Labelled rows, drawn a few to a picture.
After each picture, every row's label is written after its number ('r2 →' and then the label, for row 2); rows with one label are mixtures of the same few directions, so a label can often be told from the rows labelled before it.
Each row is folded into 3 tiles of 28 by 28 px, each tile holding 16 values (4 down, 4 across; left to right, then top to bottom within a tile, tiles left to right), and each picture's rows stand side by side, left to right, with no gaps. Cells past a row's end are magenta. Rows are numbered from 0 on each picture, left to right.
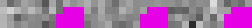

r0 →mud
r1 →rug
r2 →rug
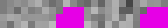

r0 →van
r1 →rug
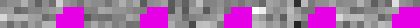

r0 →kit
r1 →kit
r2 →rug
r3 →mud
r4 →kit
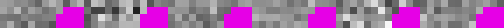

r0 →van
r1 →mud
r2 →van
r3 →kit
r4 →van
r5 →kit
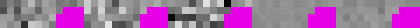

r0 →rug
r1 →rug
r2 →kit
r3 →kit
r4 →van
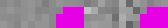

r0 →rug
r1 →mud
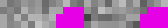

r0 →van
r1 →kit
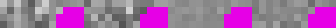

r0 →rug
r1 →van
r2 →mud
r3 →kit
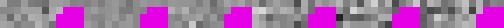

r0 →van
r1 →rug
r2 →rug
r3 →mud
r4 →kit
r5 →mud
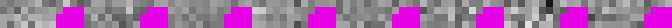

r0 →van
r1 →van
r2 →van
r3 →mud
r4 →kit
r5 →mud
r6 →rug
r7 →kit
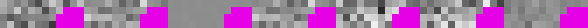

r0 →van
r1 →kit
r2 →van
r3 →kit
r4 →van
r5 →van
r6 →rug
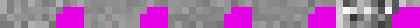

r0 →kit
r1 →van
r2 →van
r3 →kit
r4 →mud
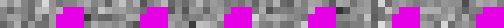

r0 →rug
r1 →kit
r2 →rug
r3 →kit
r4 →mud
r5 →rug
